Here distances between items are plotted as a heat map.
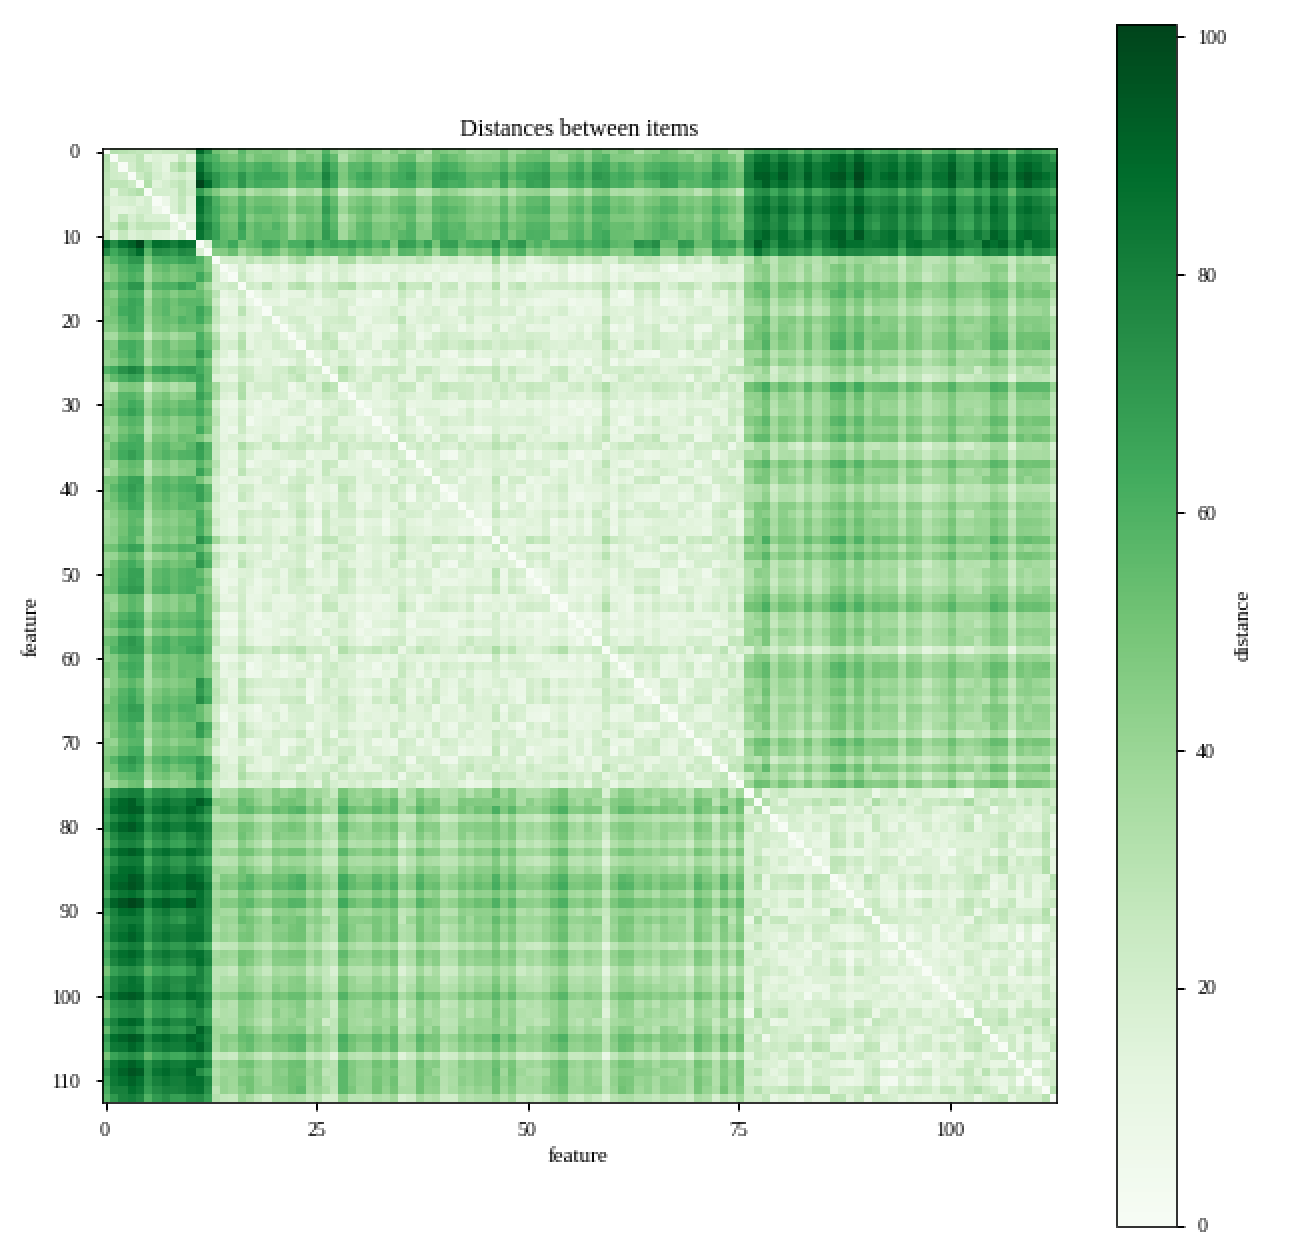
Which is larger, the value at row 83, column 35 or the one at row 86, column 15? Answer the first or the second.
the second
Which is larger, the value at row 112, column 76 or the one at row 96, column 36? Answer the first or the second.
the second
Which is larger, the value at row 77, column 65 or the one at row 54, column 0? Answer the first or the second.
the second
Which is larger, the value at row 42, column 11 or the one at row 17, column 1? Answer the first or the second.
the first
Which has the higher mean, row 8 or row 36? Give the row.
8
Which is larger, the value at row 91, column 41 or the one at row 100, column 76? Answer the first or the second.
the first
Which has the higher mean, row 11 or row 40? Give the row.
11
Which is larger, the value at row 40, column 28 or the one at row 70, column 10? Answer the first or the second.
the second
